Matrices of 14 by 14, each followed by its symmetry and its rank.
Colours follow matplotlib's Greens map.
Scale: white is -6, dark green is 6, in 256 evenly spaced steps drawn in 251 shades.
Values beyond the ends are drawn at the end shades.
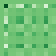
symmetric, rank one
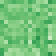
neither, rank three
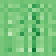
neither, rank two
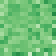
neither, rank three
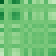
symmetric, rank one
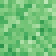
antisymmetric, full rank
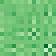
symmetric, rank two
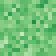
antisymmetric, full rank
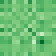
symmetric, rank two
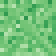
antisymmetric, full rank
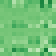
neither, rank two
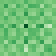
symmetric, rank two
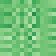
neither, rank two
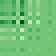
symmetric, rank one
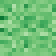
neither, rank three
